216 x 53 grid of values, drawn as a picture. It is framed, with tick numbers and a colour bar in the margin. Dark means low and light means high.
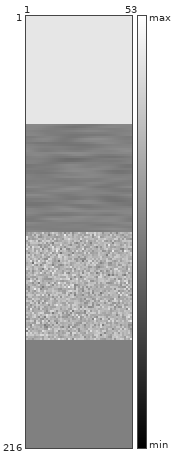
The table splits into 4 rows of 1 panel. Panel 1,1: very high, flat. Panel 2,1: middling, streaked across, faint in contrast. Panel 3,1: high, fine-grained. Panel 4,1: middling, flat.
